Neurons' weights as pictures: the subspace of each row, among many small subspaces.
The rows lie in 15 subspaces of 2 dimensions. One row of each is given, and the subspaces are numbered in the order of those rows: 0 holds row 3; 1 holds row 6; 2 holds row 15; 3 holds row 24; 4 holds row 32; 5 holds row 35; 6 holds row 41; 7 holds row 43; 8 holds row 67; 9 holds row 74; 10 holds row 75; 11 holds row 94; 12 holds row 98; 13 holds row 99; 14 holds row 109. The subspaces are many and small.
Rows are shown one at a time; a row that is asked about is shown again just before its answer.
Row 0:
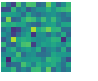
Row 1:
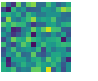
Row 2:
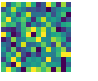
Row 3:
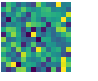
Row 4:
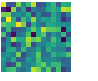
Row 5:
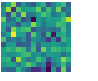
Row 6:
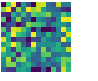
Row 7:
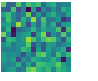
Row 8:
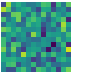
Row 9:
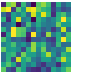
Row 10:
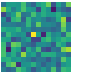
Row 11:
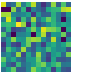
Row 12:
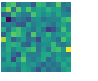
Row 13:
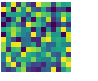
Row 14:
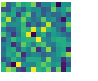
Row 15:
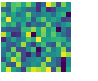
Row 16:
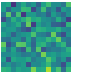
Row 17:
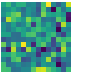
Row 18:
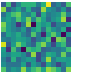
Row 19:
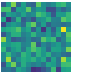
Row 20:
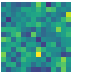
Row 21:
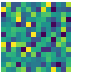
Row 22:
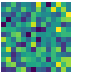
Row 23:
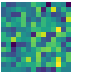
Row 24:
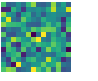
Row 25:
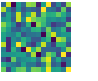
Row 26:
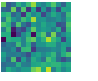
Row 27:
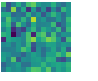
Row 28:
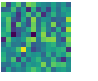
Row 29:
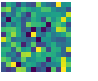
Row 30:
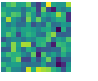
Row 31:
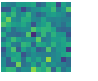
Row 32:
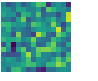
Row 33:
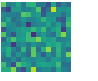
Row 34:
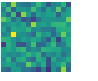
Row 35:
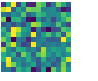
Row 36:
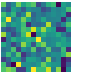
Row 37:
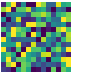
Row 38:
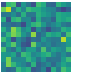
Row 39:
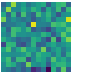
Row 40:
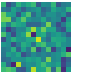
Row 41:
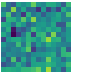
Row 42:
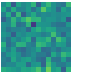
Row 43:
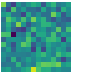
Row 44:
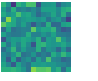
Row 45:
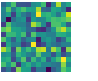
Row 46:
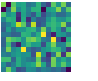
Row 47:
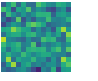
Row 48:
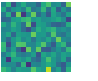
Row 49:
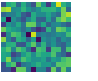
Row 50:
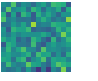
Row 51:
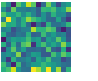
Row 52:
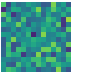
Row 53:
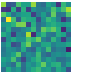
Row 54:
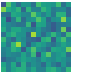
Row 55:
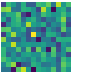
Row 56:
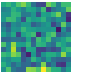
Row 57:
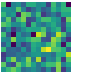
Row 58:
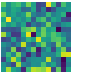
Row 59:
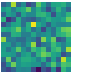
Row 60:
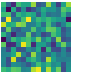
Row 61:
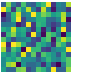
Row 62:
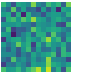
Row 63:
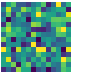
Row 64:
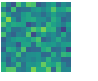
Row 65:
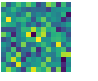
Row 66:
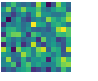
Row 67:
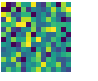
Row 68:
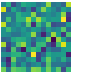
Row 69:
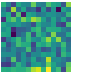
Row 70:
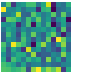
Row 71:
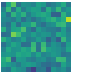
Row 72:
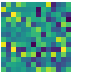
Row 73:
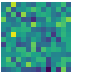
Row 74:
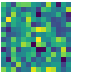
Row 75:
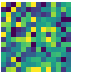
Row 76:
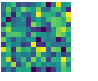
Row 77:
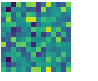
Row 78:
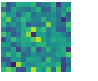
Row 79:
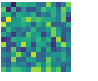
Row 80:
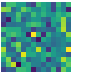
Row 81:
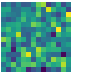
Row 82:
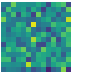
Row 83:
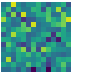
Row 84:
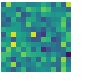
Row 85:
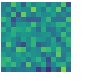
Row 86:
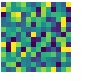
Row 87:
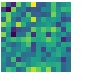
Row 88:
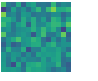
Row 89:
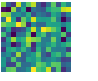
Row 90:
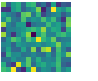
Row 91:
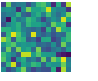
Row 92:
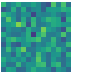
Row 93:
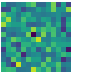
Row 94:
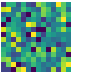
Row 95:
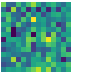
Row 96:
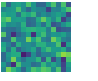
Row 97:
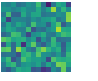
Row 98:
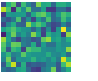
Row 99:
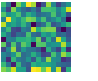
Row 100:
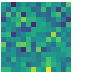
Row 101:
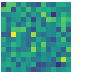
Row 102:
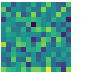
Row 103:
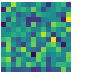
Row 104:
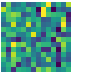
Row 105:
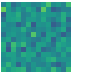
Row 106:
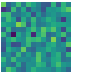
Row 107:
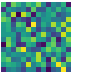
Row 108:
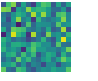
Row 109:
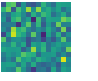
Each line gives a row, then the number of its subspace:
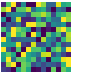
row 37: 13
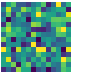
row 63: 9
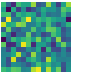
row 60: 8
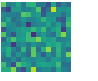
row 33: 11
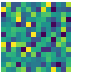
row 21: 13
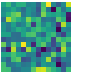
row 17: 0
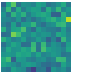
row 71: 7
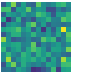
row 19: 12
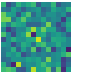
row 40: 0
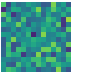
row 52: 9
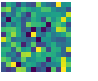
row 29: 0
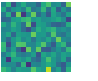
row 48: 7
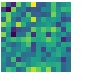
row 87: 10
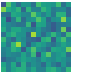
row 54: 8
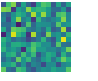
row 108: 10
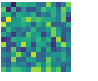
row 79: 8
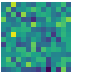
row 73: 14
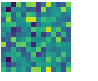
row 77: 5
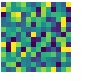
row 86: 3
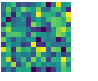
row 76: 9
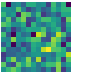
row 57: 4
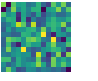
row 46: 5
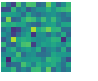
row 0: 5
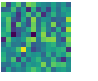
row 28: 6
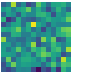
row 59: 12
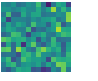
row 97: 0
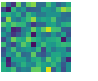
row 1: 5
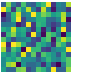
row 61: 13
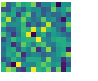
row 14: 0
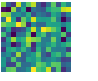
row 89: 1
